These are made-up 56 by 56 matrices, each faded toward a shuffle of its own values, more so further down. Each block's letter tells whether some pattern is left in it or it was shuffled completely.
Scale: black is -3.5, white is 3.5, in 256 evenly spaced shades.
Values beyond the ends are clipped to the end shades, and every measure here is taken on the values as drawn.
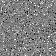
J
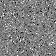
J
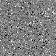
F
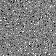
J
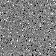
F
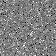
J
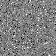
F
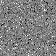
J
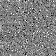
F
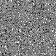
F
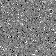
J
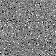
F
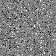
F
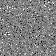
J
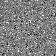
J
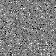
F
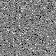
F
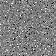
F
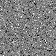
J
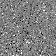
F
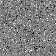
F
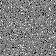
F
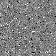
F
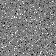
J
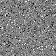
F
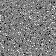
J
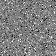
J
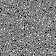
J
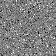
J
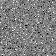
J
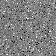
J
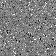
J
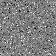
J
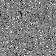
J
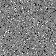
J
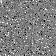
J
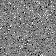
F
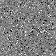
F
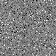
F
